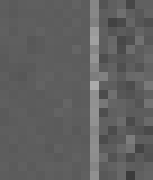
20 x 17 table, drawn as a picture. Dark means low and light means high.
Histogram: skewed, a long tail of high values. Slope: none. Seam: vertical, 60% of the way across, the left part calmer. Odd lines: column 11.
